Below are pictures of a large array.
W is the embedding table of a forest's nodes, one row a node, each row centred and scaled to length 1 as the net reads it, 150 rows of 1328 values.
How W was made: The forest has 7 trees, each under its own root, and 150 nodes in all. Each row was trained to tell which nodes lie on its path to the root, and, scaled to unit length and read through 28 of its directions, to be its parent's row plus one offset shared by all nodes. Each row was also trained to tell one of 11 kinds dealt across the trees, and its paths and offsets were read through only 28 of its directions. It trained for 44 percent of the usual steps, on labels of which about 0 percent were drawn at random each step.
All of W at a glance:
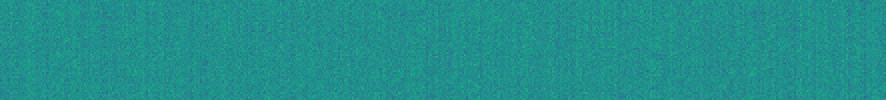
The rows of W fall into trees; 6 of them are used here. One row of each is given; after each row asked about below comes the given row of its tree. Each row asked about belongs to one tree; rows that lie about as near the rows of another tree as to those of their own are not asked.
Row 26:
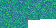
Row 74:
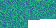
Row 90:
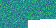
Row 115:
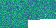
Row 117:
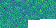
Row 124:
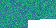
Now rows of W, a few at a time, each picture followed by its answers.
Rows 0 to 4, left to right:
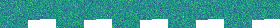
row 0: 117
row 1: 115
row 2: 115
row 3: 26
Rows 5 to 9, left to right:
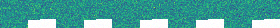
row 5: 26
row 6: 117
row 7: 117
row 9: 117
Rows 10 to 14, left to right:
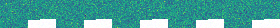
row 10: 90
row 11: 26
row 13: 124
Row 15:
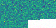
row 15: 26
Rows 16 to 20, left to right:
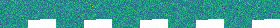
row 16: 74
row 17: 74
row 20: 117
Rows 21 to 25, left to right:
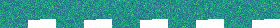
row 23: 115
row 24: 124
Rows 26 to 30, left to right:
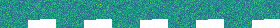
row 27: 115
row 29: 124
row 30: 26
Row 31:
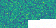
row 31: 74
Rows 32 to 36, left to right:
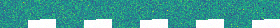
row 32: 117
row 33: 90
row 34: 117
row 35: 115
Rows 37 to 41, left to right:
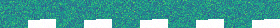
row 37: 26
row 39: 26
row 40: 117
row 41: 26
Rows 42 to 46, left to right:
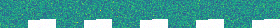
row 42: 117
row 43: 124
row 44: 117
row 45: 26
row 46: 117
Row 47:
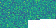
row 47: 117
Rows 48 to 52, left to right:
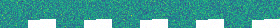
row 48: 115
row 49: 90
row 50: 124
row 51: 26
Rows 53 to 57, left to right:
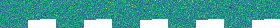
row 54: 117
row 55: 115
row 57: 117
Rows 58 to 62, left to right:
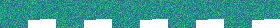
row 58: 26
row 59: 117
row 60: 74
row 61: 124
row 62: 90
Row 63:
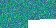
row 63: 74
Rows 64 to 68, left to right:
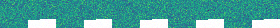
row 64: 26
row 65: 115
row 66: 26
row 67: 90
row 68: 117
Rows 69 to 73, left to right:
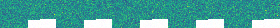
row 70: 26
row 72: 74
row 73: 26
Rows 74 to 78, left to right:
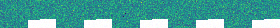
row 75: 124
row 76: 124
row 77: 90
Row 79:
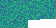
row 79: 74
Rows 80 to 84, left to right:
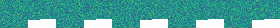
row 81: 74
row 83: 117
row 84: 124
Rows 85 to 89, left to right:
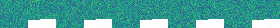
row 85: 124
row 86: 117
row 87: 90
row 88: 117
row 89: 26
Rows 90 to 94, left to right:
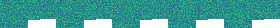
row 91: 90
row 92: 117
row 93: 74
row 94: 26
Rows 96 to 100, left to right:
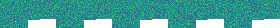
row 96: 124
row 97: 26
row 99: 117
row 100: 74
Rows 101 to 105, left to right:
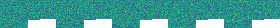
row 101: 117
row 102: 90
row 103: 26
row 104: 90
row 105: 26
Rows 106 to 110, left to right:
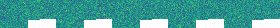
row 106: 74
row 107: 26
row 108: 117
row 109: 117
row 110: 74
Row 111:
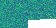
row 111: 117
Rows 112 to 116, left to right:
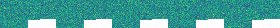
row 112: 26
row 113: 90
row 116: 124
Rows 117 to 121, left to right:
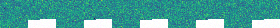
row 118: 26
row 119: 90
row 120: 90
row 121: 117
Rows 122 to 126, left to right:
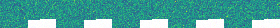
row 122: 26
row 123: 115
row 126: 26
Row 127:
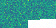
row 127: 117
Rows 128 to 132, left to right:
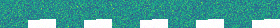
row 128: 115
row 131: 115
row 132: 74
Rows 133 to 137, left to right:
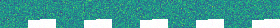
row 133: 117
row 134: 124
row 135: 124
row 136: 115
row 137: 90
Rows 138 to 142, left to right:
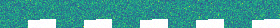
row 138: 26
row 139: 26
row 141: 124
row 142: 90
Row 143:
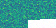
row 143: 26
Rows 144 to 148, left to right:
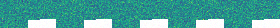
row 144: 117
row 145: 117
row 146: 26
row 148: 26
